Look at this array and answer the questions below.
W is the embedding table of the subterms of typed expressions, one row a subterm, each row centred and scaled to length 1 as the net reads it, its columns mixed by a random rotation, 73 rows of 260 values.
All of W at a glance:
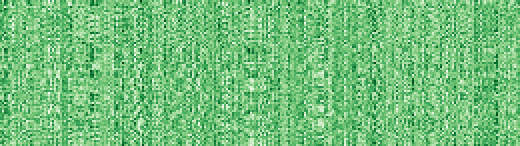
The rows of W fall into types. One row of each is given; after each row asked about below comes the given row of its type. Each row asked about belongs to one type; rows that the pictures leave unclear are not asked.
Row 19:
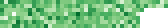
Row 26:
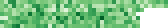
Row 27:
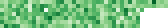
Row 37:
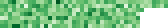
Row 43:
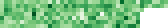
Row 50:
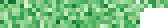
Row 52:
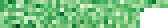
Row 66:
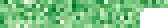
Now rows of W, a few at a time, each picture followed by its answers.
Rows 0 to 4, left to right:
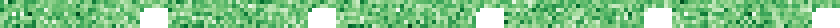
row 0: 19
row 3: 66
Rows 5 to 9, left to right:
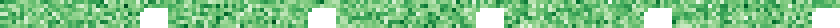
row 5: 50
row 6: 52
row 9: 66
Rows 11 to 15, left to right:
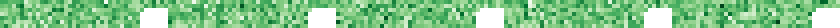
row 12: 66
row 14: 50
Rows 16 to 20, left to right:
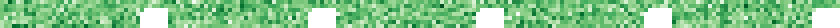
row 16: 43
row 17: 66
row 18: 50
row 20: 66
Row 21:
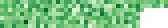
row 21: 37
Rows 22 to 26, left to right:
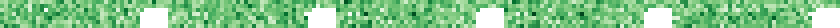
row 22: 27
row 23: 43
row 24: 19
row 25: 19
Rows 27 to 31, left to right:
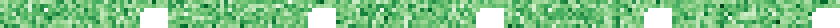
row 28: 52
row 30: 27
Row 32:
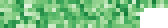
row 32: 27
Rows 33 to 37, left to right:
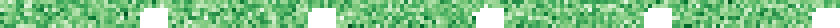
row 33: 27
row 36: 19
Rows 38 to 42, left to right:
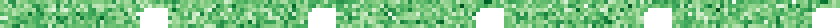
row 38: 26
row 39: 43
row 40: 52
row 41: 26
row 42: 52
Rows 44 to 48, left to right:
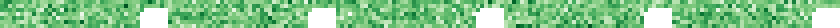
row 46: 19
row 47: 43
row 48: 26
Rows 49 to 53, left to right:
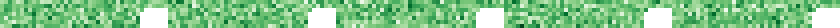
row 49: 43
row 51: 66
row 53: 26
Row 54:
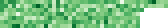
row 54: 52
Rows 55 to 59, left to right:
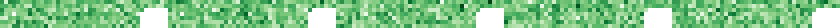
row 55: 19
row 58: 66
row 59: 52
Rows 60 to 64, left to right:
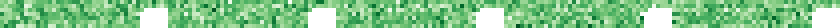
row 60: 27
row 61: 52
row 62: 26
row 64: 26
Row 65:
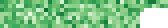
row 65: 52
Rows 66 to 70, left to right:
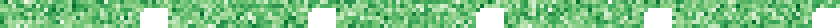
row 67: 43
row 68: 19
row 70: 43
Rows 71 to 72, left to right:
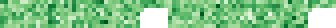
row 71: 66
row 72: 43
